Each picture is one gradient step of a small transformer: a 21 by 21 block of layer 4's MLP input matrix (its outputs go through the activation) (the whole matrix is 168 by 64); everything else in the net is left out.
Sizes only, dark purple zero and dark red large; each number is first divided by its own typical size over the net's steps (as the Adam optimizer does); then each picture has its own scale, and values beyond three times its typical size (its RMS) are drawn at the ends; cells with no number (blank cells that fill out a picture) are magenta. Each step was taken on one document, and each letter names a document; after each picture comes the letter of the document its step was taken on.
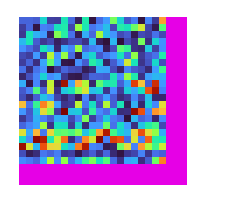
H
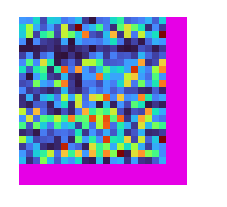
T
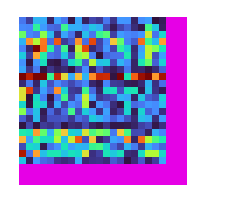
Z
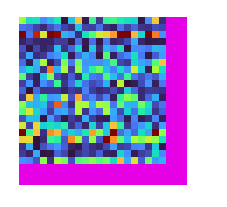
H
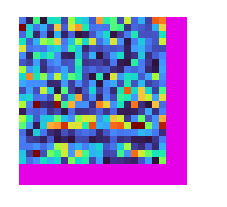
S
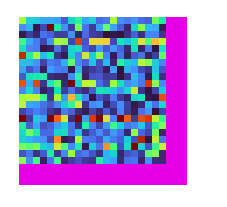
S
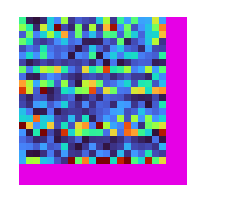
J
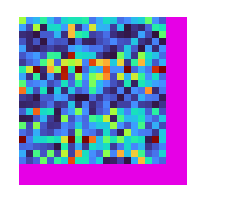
T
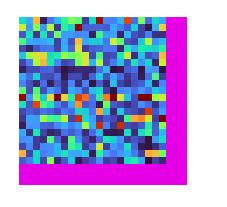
S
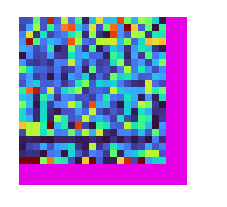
J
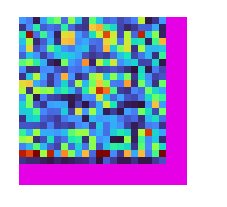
Z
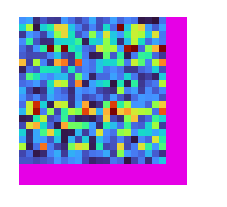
H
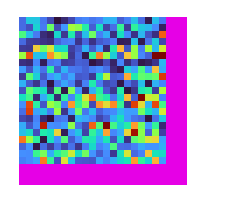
H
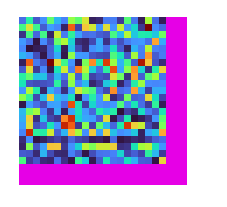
J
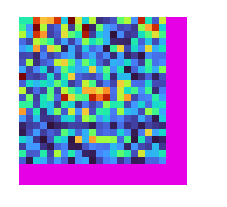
Z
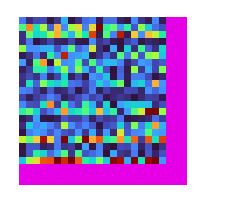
H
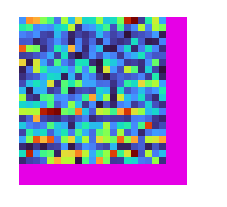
H
